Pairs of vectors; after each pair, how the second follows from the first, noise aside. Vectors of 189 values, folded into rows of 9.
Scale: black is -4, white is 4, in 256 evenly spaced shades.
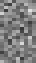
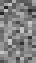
negated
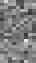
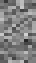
negated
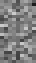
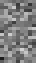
reversed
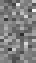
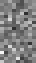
reversed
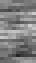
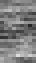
negated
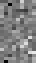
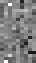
negated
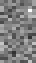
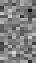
negated
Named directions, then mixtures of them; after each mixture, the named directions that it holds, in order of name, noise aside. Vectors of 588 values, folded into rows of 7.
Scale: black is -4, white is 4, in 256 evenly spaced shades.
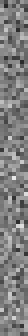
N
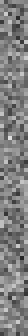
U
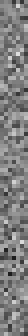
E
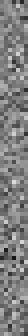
E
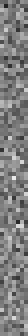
N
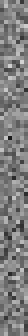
E, N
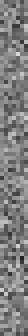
E, U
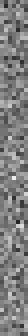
N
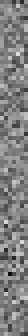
E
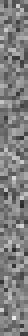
E, N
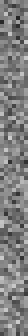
U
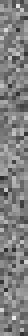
E, N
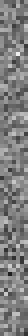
E, U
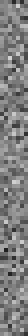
E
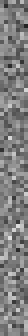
E, N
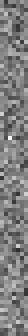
N, U
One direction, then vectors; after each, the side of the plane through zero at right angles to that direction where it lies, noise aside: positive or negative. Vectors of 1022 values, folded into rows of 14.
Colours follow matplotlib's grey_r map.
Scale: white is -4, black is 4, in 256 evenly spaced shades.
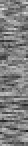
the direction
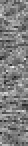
positive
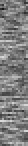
negative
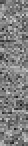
positive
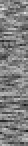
positive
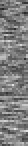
negative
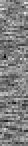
positive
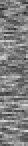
negative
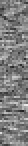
negative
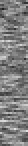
negative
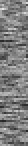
positive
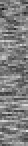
negative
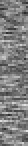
negative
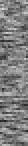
positive
